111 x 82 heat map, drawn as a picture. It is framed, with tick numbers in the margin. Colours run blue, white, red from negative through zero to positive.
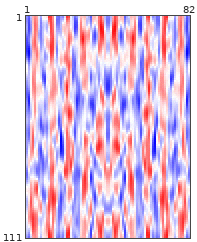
It is mirror symmetric from left to right. Upright stripes repeat 10 times across the table. There is no overall slope. Streaks run downward.
